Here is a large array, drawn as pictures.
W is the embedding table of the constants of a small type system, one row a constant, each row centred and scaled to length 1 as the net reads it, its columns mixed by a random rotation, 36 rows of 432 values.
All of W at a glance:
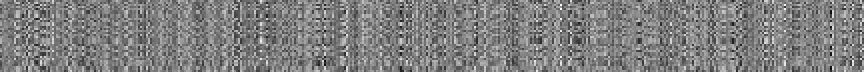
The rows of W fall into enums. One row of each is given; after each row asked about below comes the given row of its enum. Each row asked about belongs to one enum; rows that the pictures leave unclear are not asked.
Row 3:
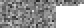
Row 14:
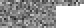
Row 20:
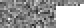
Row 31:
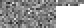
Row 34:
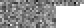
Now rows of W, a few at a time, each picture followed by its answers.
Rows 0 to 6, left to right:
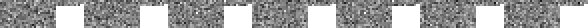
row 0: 20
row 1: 14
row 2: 31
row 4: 31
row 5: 34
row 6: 34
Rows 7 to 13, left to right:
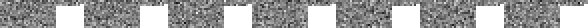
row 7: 14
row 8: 14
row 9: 31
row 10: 3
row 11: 20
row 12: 20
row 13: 34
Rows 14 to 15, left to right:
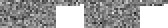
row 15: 31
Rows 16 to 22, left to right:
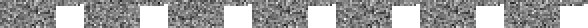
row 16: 20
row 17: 34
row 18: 14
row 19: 20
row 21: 20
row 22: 31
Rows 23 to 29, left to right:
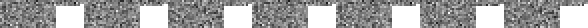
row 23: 34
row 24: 3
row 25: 20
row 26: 34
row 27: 34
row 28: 31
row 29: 20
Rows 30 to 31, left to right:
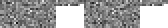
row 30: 31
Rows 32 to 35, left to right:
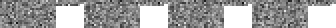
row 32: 31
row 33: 34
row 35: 3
